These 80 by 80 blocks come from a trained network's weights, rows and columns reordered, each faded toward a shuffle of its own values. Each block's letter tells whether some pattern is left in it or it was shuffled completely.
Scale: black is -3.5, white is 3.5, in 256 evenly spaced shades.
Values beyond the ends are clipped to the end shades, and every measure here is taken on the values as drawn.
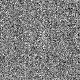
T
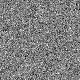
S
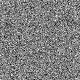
S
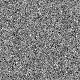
S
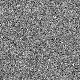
S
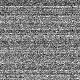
T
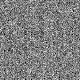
T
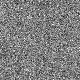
S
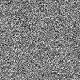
T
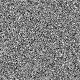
S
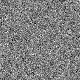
S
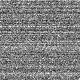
T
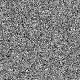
S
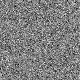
S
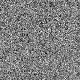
T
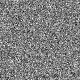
S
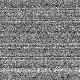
T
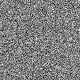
S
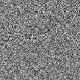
T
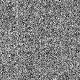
T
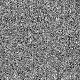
T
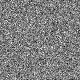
S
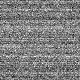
T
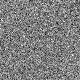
S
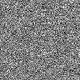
T
